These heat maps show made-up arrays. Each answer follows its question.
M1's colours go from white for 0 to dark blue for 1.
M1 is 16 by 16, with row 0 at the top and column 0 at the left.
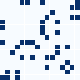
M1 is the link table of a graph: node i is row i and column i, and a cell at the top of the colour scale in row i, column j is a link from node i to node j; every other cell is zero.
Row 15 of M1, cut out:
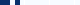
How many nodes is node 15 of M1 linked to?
3
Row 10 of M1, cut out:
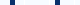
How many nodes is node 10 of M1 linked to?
2
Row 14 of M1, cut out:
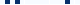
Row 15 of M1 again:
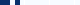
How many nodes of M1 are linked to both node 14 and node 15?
2
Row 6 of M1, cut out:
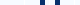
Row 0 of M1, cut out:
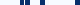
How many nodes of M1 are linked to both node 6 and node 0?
1
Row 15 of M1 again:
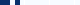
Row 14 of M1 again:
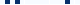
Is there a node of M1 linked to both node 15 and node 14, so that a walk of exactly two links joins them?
yes
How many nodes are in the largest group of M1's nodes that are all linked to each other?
3
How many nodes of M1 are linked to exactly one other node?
3
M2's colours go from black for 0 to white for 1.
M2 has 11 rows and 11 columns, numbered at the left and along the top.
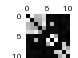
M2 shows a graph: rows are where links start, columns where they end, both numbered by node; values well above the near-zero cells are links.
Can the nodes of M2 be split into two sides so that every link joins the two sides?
no
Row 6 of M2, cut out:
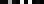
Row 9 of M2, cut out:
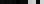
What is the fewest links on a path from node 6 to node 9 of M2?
2
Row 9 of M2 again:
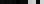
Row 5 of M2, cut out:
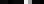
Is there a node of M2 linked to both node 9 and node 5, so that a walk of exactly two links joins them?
yes
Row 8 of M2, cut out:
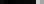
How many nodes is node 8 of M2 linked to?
2
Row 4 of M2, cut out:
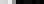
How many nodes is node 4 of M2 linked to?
4
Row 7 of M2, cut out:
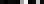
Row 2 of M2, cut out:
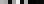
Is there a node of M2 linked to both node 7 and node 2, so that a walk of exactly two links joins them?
yes
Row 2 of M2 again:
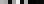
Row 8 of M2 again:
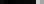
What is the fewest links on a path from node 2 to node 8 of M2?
4
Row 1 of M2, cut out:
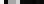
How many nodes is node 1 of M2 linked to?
4
